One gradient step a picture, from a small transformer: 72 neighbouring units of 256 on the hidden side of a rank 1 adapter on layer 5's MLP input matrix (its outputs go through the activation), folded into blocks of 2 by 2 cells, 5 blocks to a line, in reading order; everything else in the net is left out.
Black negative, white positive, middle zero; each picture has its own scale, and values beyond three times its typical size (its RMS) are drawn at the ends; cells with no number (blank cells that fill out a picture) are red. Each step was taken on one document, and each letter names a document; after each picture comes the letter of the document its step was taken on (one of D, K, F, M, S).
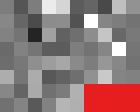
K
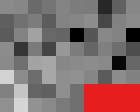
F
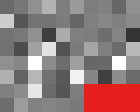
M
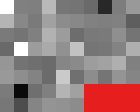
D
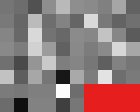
K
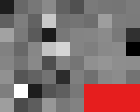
D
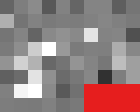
M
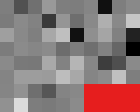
F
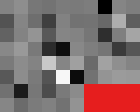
D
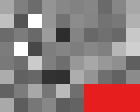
M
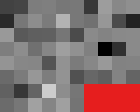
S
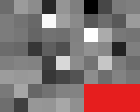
K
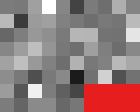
M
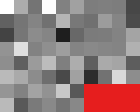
D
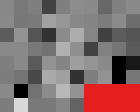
F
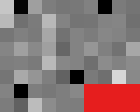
D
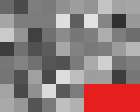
S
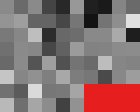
K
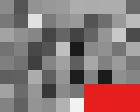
K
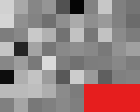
D
